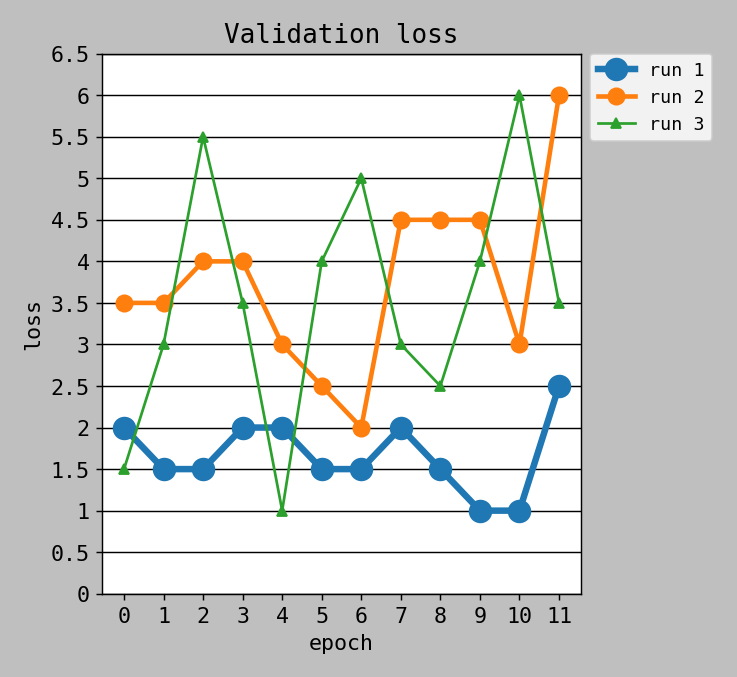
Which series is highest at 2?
run 3
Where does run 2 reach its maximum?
11
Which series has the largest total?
run 2
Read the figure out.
Title: Validation loss
x-axis: epoch, ticks 0 1 2 3 4 5 6 7 8 9 10 11
y-axis: loss, ticks 0 0.5 1 1.5 2 2.5 3 3.5 4 4.5 5 5.5 6 6.5
Legend: run 1, run 2, run 3
Values:
run 1: 2 1.5 1.5 2 2 1.5 1.5 2 1.5 1 1 2.5
run 2: 3.5 3.5 4 4 3 2.5 2 4.5 4.5 4.5 3 6
run 3: 1.5 3 5.5 3.5 1 4 5 3 2.5 4 6 3.5
